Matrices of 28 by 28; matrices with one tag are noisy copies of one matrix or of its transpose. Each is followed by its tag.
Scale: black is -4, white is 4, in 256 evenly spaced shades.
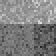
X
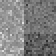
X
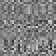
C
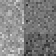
X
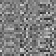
C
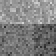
X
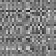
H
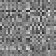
H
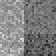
X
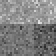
X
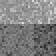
X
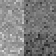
X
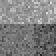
X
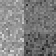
X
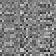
C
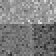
X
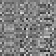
C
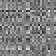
H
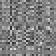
H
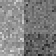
X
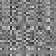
H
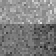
X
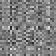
H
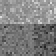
X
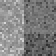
X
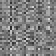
H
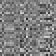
C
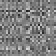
H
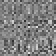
C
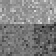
X
